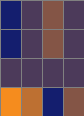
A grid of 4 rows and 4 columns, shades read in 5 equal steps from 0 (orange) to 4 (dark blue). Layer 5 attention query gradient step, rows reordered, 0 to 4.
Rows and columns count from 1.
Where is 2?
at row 1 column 3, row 2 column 3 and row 4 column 4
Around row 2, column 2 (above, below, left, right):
3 3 4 2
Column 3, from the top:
2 2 3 4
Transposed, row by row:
4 4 3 0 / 3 3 3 1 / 2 2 3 4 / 3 3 3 2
